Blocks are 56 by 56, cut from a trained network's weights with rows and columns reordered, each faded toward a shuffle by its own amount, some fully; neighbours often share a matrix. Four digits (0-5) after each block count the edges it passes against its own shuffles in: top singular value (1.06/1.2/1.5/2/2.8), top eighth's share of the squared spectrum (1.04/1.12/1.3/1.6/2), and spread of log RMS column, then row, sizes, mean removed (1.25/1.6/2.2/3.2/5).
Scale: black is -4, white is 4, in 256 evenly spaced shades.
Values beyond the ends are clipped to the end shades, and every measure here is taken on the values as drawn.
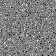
0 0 0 0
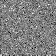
1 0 0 0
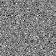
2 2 0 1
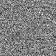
2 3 0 0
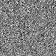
2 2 0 1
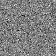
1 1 0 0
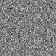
3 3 1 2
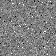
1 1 0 0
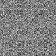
3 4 1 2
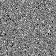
0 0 0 0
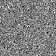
1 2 0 1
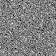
1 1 0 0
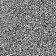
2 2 0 1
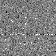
2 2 0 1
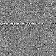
3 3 1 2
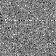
2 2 0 1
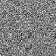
3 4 1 2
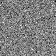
0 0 0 0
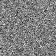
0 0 0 0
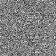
2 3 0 1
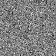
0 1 1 0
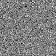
2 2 0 1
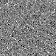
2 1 0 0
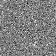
0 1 0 0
